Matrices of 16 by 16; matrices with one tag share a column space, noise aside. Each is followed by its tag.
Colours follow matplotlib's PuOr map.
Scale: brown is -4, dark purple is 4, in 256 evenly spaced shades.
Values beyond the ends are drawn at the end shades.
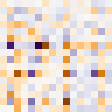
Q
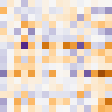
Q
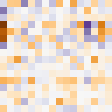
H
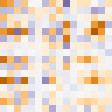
H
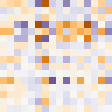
H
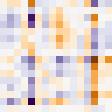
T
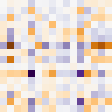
Q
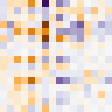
H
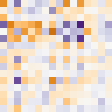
H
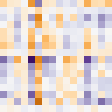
T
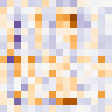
T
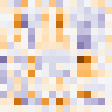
T
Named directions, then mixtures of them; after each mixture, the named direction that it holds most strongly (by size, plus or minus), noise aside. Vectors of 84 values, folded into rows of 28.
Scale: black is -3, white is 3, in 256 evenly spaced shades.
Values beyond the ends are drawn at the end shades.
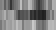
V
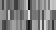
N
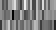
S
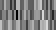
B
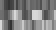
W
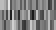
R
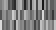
S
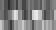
W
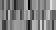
N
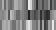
N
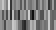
R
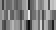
N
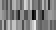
S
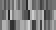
N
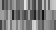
S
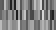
B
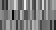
S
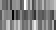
S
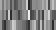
N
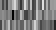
S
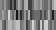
B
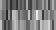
W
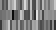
S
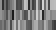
S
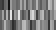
R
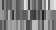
N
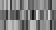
R
